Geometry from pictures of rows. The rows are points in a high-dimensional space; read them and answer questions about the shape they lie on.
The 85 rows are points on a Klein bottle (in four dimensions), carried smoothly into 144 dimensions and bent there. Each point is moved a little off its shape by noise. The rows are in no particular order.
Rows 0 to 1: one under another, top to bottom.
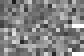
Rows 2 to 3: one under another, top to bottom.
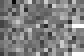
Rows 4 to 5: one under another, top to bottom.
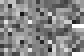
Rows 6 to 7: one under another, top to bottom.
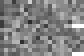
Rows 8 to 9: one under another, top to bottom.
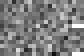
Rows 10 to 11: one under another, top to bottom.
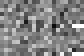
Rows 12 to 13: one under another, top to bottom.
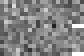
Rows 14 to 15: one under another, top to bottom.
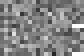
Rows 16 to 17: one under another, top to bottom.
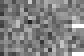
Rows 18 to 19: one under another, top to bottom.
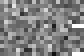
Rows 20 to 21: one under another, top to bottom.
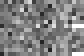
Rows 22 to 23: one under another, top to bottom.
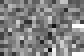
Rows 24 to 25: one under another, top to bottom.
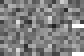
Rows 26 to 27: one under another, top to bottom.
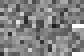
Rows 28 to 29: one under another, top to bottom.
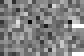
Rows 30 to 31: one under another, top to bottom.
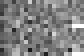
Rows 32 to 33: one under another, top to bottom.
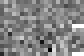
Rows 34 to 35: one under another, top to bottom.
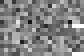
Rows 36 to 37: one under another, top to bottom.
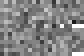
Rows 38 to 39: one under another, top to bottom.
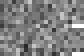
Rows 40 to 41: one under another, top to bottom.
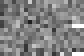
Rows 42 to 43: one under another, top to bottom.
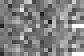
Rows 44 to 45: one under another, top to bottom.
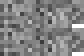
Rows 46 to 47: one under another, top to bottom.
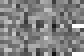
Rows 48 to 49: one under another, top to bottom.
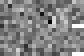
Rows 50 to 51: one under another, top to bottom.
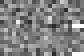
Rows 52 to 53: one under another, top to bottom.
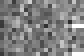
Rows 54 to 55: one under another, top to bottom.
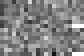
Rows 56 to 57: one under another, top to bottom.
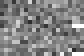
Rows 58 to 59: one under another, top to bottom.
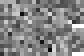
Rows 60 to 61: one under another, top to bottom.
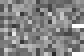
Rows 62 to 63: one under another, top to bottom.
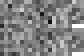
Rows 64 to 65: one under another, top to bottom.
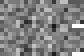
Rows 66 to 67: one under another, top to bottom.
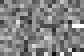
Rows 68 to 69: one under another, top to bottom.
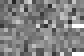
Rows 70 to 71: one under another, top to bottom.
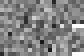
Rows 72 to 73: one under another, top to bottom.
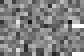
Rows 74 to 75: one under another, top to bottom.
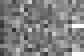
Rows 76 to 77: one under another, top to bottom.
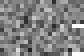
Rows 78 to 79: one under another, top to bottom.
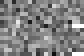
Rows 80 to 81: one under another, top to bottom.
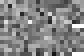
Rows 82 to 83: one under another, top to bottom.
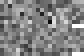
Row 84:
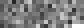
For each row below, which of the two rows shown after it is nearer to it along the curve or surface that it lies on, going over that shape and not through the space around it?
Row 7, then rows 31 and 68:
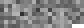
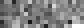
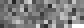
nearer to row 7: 68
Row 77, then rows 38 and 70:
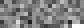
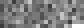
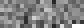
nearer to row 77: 70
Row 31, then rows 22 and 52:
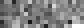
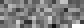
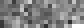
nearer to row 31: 52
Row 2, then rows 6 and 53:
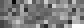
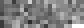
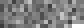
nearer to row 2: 53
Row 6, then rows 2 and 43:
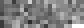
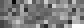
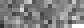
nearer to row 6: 43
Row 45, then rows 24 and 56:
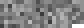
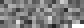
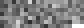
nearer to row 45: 56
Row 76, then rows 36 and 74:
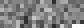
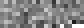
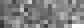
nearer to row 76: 36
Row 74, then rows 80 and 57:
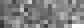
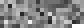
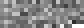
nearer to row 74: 80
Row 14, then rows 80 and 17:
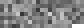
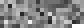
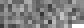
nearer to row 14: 17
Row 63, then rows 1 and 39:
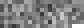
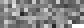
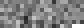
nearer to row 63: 1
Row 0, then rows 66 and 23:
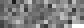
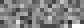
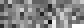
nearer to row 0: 23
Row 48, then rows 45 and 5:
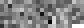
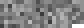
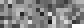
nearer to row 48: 5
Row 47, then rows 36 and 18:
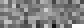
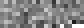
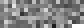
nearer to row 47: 18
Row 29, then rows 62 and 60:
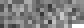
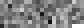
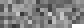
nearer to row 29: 60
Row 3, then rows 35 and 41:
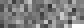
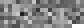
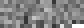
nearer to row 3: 35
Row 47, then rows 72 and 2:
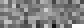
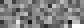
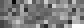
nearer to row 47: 72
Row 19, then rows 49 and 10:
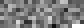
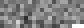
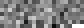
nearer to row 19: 10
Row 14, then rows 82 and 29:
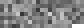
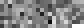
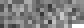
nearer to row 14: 29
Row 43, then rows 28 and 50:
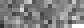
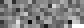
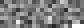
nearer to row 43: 28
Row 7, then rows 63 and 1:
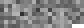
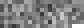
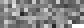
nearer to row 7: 63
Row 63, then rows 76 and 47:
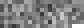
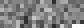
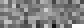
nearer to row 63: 47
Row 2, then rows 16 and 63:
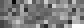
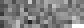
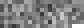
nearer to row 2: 16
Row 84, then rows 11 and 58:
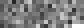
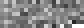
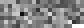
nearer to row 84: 58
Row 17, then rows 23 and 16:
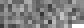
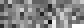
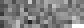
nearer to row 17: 23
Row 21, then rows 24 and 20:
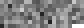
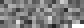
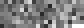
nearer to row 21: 20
